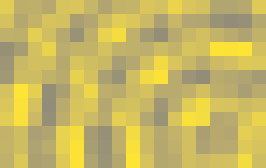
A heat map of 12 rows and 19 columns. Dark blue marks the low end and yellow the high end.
Average level on the scale: 80%. Histogram: bell-shaped. Odd rows or columns: none. Rings: centred on the bottom right. Mirror symmetry: none.
